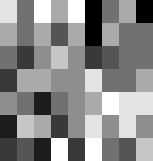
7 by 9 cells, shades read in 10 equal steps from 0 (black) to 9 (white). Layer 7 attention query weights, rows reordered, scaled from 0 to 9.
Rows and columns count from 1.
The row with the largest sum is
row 5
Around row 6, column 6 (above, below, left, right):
6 9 5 5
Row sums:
46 39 36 46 50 47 40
